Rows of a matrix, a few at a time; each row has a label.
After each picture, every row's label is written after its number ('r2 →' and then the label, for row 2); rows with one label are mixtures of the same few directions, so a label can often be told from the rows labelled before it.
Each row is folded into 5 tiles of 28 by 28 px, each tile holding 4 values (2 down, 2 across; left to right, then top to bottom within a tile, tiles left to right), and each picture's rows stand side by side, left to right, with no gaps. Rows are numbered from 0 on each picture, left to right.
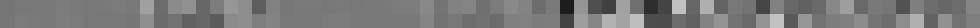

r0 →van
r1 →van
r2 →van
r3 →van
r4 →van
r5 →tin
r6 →tin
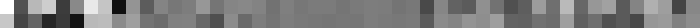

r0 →van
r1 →tin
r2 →van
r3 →van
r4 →van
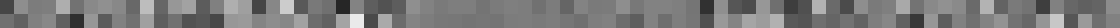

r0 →tin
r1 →van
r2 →tin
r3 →van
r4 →tin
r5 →van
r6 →tin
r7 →tin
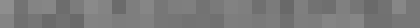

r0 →van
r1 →van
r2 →van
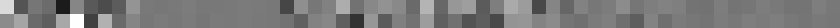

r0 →tin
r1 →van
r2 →tin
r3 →van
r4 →tin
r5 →van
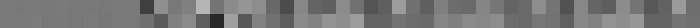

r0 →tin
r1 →tin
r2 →van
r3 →van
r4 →van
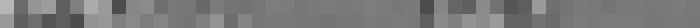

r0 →van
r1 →tin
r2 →van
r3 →van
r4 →van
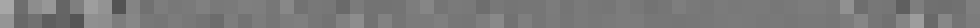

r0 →van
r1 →tin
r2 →tin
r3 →tin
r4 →van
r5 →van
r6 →tin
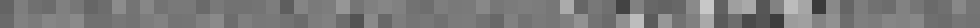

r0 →van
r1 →tin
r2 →tin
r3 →tin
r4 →tin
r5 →van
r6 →van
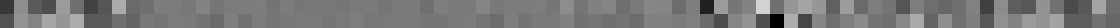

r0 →van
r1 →tin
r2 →tin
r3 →tin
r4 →van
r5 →tin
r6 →tin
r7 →van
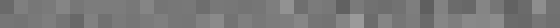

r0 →tin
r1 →tin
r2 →tin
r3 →van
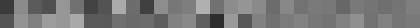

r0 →van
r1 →tin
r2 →tin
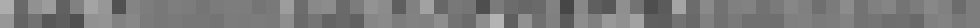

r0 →van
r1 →van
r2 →van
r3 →tin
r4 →van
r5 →van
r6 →van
